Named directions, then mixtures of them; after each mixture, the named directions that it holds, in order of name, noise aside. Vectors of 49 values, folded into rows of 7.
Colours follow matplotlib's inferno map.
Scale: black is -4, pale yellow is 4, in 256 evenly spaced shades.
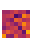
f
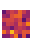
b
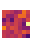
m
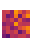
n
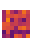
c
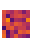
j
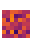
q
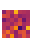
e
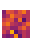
b, c, q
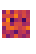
c, e, j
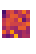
b, c, q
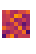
f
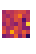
b, m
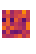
c, e, m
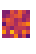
b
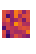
j, n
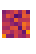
f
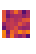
c, j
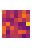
m, q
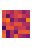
j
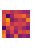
j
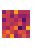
e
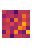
e, f, q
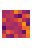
f, m, n
